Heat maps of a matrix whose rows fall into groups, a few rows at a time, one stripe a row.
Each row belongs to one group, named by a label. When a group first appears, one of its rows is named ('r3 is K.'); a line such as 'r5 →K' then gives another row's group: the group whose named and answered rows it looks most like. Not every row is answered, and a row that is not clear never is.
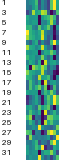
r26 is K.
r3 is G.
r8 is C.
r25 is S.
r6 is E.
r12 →C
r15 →C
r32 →K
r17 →S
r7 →C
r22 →E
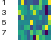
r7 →E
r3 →C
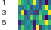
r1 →C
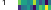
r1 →C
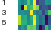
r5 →C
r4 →C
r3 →K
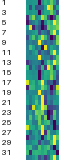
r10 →S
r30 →E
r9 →K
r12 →K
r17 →C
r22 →G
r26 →C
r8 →G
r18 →G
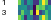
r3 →S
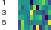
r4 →E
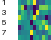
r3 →S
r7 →K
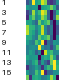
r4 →G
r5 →E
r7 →C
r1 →G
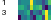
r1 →K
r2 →E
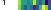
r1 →C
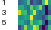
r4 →K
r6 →G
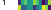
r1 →G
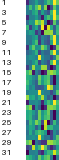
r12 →K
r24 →E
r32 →E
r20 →C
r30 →G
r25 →S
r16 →E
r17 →E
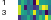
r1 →S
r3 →C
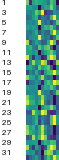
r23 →G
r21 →C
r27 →C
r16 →C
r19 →K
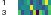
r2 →K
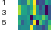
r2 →C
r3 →C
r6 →K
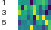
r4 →S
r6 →K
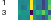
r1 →K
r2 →K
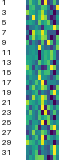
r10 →K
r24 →E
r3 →C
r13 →E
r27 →G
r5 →E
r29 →C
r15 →E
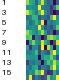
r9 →G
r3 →C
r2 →K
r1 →C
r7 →C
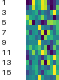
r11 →G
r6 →K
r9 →K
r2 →G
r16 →K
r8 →S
